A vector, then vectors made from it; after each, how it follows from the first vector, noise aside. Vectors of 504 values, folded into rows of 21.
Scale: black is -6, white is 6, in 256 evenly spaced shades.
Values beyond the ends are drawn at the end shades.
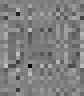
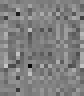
copied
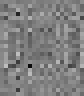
copied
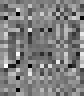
scaled up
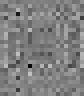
copied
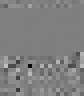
partly zeroed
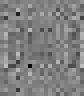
copied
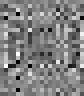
scaled up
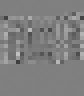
partly zeroed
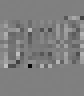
partly zeroed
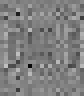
copied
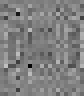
copied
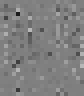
partly zeroed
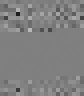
partly zeroed
